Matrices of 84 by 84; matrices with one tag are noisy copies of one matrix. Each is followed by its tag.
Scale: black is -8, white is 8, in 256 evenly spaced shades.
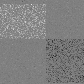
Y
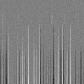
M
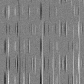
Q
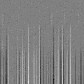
M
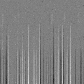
M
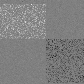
Y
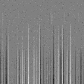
M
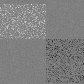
Y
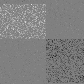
Y
